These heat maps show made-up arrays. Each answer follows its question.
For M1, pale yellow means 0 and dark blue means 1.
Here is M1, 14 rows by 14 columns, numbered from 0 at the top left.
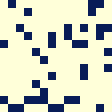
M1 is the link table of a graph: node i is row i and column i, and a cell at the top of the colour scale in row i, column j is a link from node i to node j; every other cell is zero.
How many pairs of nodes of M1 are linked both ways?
5
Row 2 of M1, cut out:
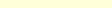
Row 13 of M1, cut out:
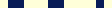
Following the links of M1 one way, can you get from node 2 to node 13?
no
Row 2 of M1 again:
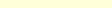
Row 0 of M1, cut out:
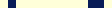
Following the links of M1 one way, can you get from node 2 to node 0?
no
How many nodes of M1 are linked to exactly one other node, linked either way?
0
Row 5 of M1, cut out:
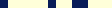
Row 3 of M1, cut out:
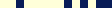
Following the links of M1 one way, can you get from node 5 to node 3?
yes
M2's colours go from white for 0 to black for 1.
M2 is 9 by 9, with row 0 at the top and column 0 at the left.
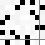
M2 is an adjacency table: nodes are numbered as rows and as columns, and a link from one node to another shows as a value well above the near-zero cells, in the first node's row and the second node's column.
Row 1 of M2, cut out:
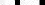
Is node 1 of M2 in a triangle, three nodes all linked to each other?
no
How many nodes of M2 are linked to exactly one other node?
2
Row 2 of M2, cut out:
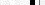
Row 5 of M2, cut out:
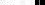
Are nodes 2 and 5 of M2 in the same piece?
no
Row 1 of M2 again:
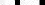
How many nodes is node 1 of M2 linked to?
2
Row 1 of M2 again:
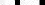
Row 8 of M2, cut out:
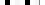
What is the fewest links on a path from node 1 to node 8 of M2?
1
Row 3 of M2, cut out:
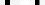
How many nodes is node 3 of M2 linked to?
2
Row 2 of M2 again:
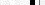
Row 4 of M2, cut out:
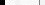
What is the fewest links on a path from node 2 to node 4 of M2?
3
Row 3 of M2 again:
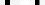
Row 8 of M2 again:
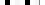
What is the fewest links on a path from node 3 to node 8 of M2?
2
